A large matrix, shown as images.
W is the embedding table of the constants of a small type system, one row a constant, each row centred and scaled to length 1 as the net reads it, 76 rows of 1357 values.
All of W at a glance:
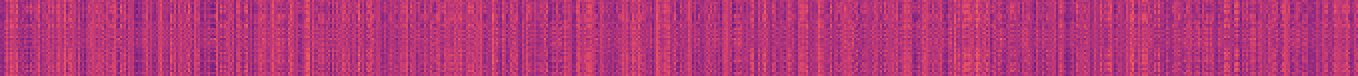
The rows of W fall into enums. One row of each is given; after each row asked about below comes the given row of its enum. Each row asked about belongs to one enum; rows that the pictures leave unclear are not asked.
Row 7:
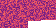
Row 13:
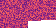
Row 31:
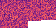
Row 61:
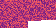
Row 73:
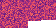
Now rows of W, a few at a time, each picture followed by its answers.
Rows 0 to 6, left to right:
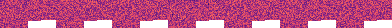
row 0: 13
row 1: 61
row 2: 7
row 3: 31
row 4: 7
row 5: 13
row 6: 7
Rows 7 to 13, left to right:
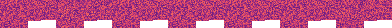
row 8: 73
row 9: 7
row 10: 7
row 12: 7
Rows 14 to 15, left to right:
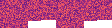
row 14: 13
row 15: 73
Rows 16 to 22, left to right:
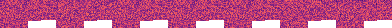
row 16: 13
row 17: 73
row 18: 13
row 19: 13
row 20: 13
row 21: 61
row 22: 31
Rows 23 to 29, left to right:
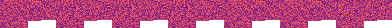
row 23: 61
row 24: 7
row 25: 7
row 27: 61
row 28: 61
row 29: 73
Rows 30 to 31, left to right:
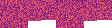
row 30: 7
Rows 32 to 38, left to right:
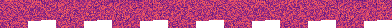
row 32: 61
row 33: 73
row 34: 31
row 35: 7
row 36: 61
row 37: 7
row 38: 31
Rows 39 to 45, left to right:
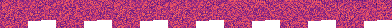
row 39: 73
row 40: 7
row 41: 73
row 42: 73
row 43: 61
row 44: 61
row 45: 31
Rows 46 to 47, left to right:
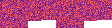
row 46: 73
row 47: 7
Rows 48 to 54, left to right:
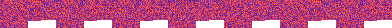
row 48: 61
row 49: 13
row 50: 13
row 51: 31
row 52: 7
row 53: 61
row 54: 13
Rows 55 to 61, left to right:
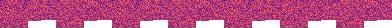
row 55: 13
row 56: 61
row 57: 13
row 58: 61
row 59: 13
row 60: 73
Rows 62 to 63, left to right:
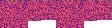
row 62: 13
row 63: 13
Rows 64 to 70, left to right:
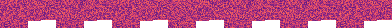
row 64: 7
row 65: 13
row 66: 7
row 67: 61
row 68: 13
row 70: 7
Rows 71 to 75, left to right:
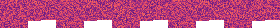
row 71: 7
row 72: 61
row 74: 61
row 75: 13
